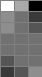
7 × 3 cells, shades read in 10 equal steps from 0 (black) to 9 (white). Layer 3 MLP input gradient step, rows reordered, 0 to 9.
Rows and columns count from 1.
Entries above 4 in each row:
2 1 1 0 0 0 1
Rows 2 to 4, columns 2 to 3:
4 2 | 4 3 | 4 4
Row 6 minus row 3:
-2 0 1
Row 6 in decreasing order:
4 4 3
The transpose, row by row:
9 5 5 4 4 3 2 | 6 4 4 4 4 4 3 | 0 2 3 4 4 4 5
